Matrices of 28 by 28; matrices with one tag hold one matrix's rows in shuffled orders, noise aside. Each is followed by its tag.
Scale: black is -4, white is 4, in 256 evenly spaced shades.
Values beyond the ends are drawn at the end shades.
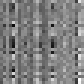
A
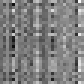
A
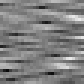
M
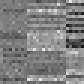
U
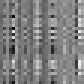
A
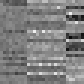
U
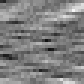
M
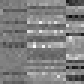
U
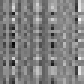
A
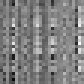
A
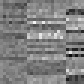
U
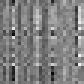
A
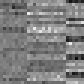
U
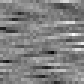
M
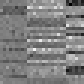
U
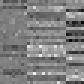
U
